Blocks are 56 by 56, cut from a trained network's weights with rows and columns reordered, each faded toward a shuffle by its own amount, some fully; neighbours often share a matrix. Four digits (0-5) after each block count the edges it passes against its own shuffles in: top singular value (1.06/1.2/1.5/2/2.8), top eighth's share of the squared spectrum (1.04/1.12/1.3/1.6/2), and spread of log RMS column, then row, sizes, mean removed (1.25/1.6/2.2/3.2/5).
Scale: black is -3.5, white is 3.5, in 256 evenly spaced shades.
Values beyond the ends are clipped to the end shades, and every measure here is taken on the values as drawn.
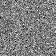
0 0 0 0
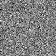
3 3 1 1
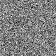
0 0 0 0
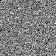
2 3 1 1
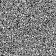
0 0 0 0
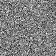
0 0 0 0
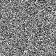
1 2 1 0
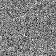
1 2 0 0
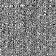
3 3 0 2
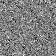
0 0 0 0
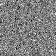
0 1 0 0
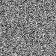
0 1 0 0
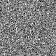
0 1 0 0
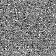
2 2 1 0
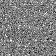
2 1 0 0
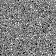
0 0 0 0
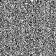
1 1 0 0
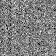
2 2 0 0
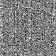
2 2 1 0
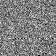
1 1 0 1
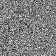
1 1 0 0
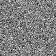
1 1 0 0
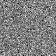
2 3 0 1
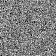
0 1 0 0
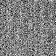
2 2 0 0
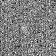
1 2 0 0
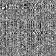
3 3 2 2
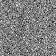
0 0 0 0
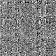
3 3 1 1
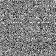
2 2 0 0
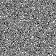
1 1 0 0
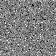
1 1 0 0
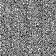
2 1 0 0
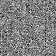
1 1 0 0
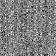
3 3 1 2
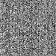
2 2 0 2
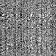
3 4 1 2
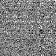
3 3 2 1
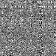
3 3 2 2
